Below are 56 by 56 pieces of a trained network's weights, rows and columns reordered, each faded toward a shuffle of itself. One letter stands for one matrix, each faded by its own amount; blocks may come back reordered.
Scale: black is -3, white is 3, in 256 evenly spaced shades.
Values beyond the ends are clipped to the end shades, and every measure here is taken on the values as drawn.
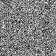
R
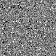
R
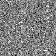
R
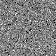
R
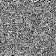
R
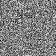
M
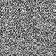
M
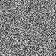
M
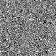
R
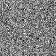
R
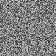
M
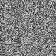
M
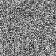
M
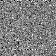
R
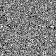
R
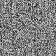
M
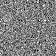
R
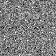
R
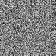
M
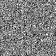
R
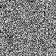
M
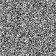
R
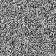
M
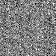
R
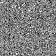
R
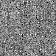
R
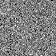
R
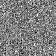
R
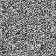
M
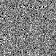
R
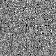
R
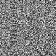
M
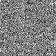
R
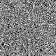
R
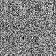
M
